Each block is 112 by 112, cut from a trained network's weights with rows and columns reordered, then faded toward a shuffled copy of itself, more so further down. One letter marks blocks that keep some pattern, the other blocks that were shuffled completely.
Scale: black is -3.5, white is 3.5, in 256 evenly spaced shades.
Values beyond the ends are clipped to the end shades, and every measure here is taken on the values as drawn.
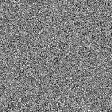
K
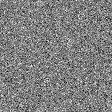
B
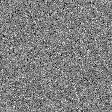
B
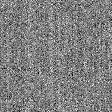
K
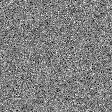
B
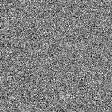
K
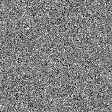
K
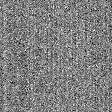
K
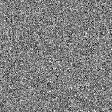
K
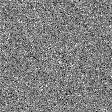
B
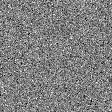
B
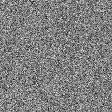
K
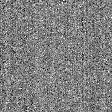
K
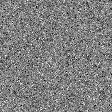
B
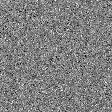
B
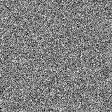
K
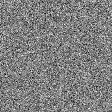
K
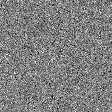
K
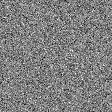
B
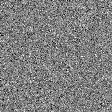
B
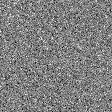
B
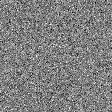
B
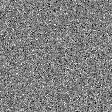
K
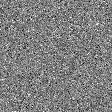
B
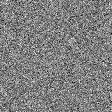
B
